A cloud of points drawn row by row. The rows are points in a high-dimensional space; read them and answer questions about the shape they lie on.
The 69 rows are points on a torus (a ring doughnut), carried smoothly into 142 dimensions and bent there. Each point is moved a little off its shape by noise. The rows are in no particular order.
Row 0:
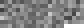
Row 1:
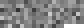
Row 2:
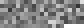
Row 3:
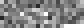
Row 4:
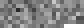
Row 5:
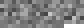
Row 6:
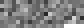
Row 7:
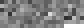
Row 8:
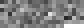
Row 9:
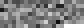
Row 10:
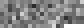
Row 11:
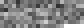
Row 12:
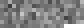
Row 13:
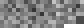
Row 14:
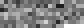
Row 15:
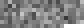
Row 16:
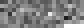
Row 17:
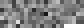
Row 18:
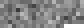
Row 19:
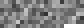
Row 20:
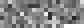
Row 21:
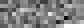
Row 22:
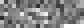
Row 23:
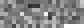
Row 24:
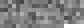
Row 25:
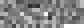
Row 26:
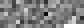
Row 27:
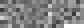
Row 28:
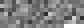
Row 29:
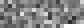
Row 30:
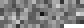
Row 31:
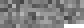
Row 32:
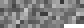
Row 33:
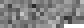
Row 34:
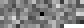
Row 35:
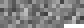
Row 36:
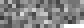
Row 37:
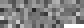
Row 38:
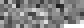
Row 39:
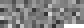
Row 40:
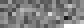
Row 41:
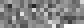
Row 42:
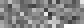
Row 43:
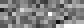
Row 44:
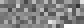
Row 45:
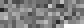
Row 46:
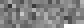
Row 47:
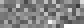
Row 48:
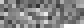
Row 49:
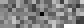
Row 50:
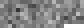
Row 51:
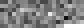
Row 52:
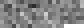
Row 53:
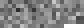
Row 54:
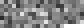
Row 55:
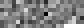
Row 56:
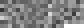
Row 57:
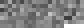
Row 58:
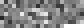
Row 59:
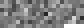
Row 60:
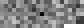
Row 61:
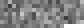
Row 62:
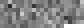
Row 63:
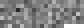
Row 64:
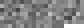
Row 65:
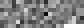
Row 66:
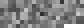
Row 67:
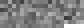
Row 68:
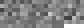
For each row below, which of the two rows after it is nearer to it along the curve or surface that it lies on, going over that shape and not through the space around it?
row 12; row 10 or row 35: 10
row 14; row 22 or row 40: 22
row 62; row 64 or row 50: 50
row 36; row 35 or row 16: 16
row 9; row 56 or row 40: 56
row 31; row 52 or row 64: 52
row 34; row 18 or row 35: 35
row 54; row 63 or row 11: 11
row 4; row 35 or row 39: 39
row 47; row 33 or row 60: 60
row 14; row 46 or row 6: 46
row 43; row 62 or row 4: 62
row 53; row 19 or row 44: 44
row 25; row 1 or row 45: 45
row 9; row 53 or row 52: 52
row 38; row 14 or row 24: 14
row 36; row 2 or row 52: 52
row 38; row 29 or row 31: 29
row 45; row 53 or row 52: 52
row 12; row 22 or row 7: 7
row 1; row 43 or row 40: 40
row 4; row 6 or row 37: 37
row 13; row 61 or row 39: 39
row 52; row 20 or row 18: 18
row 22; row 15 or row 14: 14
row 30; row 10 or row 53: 10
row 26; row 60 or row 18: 18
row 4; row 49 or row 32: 49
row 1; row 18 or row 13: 18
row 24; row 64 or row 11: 11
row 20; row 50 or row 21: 50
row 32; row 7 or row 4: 7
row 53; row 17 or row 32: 17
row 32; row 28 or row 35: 35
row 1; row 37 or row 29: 37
